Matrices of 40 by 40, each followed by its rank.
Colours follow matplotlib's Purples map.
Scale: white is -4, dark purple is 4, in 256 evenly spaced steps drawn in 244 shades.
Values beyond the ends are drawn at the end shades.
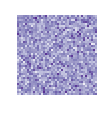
full rank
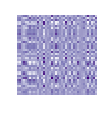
two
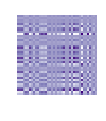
one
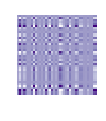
one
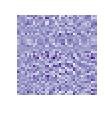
five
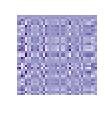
two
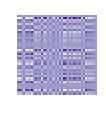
one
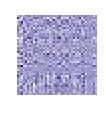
five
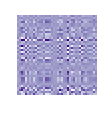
two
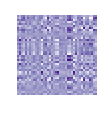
three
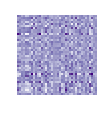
three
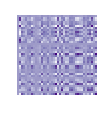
two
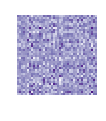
five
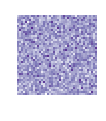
full rank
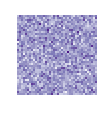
full rank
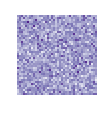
full rank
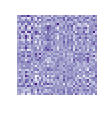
five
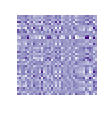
three
